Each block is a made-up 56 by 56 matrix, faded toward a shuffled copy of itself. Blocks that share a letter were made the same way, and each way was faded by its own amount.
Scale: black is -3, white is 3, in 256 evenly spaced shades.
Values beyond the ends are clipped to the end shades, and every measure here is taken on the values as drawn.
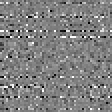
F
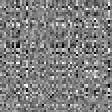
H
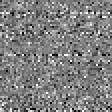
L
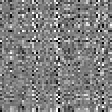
H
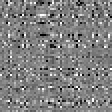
F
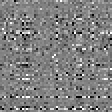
F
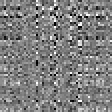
H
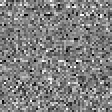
L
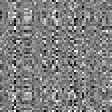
H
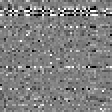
F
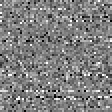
L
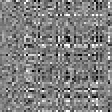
H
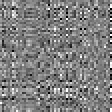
H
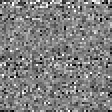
L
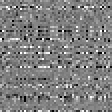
F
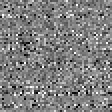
L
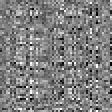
H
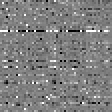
F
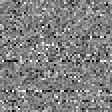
L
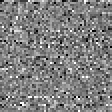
L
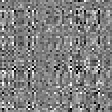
H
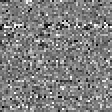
L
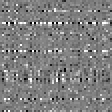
F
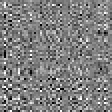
H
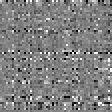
F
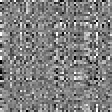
H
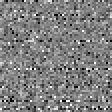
L
